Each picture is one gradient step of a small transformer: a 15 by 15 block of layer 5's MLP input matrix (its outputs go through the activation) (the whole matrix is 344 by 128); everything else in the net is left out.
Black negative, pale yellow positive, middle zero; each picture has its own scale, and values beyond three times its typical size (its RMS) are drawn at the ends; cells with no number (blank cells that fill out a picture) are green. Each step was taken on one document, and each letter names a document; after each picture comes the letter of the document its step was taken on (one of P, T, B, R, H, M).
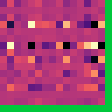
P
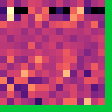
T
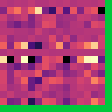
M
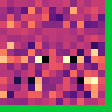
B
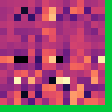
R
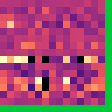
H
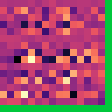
R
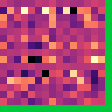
M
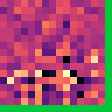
R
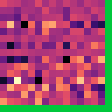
H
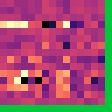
H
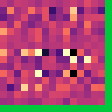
B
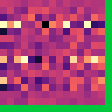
H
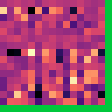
B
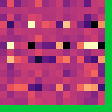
P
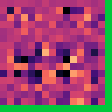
T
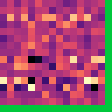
T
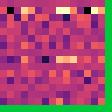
T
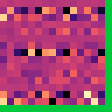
R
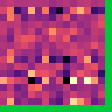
T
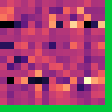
H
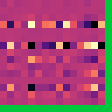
P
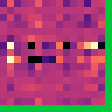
P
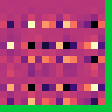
P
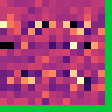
H
